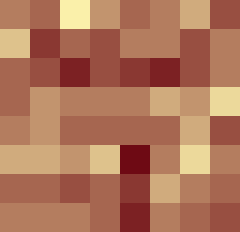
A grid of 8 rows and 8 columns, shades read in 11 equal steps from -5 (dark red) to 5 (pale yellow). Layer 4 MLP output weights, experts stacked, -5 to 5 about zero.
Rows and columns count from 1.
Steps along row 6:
same down up down up up down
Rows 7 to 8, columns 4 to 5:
-1 -3 / -1 -4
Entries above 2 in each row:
1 1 0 1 0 2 0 0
